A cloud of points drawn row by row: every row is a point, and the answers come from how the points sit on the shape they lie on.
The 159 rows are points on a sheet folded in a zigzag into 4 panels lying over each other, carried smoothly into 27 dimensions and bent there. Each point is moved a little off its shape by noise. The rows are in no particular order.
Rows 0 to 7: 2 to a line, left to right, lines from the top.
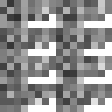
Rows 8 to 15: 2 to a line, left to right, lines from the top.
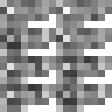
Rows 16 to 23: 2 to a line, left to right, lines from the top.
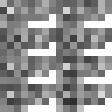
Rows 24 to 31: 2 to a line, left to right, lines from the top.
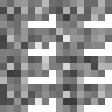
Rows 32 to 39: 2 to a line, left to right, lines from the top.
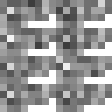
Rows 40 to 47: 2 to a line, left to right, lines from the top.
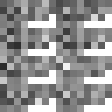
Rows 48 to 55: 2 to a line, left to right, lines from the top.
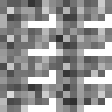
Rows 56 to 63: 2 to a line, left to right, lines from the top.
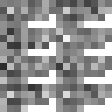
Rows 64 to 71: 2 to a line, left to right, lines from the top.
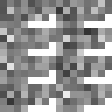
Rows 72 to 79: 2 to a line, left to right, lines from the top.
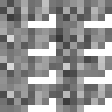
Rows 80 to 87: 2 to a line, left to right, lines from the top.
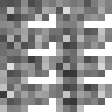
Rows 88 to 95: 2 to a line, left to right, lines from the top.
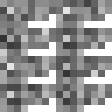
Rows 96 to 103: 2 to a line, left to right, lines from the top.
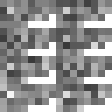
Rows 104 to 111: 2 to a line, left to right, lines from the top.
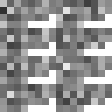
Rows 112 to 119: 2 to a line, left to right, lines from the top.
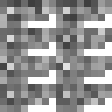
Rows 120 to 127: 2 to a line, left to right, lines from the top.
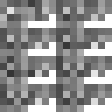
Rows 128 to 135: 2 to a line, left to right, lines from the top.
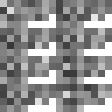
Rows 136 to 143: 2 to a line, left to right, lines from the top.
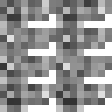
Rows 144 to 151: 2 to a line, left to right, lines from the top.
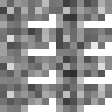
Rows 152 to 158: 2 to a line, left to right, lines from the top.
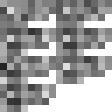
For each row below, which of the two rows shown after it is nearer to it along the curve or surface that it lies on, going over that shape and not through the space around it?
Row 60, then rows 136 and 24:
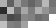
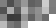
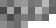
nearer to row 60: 24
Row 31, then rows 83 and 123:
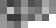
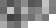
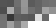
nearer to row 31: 123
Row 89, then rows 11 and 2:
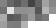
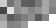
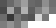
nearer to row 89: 2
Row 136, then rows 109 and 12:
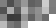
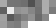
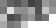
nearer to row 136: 12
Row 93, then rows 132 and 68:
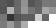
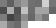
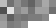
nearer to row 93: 132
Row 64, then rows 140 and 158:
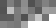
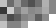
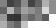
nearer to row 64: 158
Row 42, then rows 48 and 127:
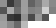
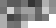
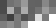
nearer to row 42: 48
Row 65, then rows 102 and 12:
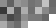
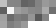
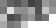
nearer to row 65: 102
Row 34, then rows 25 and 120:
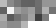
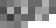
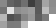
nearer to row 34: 25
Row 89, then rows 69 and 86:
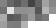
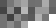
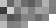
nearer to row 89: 69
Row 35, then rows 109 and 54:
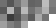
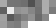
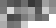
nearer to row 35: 54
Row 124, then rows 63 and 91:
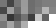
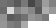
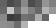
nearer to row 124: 91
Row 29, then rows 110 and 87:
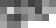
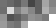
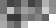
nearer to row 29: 87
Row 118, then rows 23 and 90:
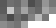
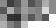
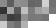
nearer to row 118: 23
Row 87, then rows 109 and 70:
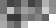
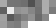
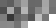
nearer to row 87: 70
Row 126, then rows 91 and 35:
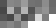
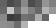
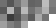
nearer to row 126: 35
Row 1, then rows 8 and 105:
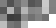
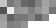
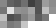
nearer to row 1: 105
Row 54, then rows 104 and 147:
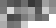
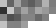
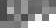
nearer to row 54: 147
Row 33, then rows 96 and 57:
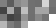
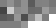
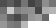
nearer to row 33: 96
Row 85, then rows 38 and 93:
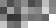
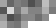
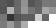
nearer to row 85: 93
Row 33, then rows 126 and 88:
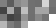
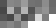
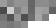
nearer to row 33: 126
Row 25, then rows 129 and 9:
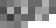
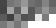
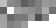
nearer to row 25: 129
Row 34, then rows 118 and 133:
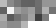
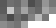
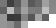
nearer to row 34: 118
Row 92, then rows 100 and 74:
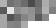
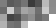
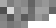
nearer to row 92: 74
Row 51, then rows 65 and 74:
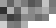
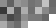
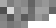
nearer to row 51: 65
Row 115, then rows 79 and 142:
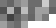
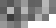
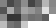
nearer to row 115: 79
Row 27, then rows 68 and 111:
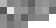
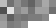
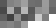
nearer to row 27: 68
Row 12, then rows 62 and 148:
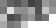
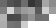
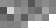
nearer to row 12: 62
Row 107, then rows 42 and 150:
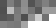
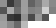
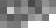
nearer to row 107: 150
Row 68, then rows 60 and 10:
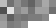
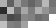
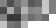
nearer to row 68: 60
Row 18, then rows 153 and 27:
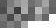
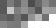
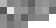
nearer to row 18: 27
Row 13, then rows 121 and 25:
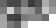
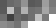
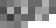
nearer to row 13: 121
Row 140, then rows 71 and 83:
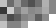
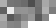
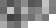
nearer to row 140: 71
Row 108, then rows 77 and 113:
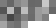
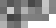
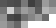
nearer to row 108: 77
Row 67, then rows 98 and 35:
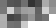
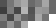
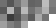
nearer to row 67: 35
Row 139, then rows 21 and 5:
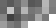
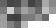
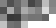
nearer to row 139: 5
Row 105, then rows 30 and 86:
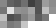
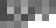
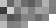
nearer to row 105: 30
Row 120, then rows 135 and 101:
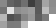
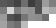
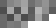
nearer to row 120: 135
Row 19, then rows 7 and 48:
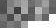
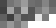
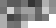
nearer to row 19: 7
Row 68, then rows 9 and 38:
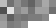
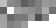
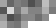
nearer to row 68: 9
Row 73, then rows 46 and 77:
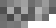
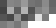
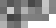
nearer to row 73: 46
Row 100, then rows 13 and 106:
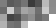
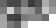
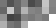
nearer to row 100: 106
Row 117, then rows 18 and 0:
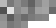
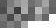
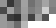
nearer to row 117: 18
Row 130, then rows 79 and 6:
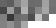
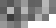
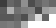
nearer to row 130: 79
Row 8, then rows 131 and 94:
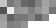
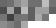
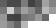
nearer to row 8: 131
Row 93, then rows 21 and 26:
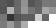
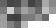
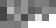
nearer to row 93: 21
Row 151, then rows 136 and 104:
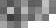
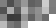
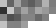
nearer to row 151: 136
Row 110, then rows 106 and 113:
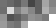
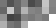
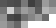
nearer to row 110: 106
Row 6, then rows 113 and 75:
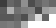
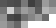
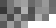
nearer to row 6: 113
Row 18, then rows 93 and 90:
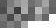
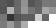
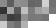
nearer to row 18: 90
